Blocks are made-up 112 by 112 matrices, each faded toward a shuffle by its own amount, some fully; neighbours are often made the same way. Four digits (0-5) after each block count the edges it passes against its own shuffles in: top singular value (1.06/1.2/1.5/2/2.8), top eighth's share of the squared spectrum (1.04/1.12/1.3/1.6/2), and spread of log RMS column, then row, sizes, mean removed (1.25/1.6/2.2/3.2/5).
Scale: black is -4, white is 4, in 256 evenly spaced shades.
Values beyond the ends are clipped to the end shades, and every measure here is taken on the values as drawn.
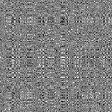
5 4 3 3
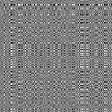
5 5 4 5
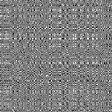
5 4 4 4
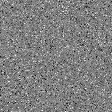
2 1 0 0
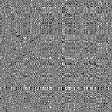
5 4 3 3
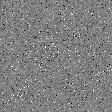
0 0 0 0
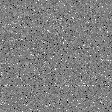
2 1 0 1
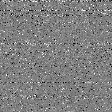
2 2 0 3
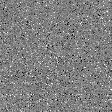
1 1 0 2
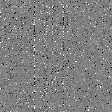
4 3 2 1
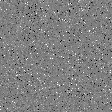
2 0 0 0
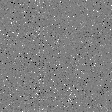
2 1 0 0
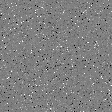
0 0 0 0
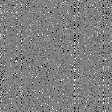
4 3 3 1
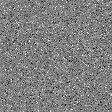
0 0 0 0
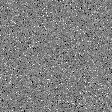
0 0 0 0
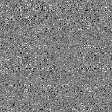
3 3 1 3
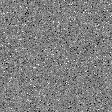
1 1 0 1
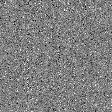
0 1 2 0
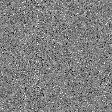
0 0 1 0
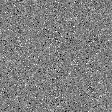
1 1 2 0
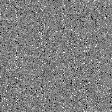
1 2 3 0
